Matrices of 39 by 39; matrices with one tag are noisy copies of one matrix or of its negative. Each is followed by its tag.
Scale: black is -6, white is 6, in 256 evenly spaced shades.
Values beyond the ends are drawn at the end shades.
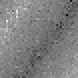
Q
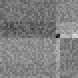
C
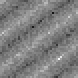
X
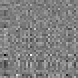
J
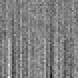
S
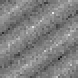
X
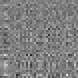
J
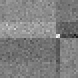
C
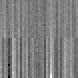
S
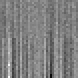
S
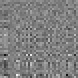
J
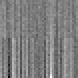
S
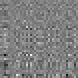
J
